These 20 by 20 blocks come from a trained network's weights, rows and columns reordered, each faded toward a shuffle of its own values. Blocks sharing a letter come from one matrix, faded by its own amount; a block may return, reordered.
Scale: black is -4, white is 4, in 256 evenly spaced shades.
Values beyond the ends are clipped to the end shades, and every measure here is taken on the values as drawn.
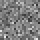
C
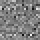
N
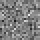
C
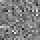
N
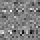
N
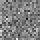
C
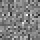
N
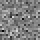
C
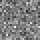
C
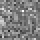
C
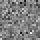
C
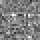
N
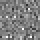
N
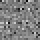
N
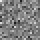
C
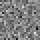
C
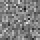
C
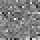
N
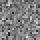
C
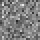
C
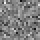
C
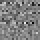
N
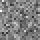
C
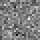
C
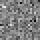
C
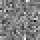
C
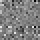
N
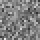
C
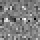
N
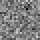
C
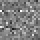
N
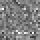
N
